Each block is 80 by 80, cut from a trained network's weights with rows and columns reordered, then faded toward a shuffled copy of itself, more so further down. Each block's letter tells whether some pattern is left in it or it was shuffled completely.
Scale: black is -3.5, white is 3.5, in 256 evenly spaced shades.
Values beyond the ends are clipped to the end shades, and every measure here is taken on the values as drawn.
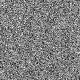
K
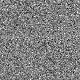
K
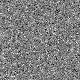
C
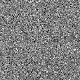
K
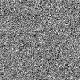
K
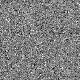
K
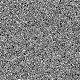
C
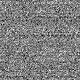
K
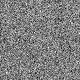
C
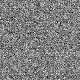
K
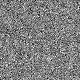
C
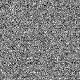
K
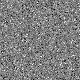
C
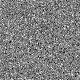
C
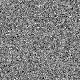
K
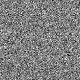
K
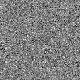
K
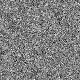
C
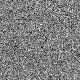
C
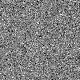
C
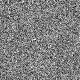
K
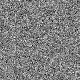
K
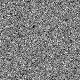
C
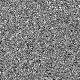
C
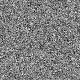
C
